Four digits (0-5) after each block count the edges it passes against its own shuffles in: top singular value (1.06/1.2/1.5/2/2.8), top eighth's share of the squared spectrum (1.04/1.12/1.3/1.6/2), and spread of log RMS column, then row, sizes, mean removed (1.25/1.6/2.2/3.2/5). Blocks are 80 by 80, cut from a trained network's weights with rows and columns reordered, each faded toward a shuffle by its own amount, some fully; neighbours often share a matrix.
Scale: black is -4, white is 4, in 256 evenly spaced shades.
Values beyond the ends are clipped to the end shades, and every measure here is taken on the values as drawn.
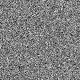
0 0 0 0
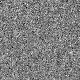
0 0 0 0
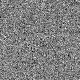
0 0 0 0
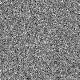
0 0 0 0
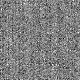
2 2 0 2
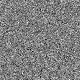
0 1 0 1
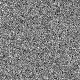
0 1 0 0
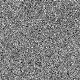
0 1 0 1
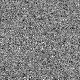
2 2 0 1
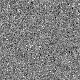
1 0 0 0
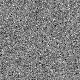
1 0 0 0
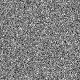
1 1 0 0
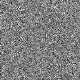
2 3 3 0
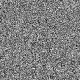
2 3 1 0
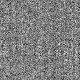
2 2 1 2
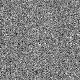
1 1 0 1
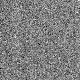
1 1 0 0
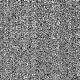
2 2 0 2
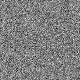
2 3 1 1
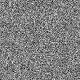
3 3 0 0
